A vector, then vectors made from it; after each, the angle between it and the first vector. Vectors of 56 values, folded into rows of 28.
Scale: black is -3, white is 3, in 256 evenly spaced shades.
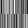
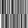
orthogonal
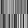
partly aligned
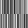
nearly opposite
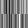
orthogonal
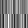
orthogonal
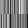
partly opposed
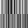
partly opposed
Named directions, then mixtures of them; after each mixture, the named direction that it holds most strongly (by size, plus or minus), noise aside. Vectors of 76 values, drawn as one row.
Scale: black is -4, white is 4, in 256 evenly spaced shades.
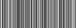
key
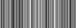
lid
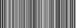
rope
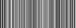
rope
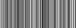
rope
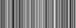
lid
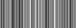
lid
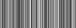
key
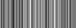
lid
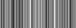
lid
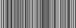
rope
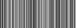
rope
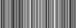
lid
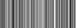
lid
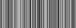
key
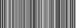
rope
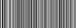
key
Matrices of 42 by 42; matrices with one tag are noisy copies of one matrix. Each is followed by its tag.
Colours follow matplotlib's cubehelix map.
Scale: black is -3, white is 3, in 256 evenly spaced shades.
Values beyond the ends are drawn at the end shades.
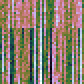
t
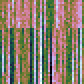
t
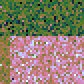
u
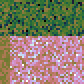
u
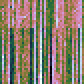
t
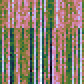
t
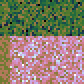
u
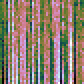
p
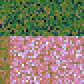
u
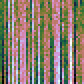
p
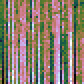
p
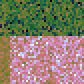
u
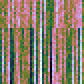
t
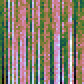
p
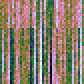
t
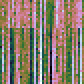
t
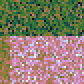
u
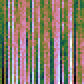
p
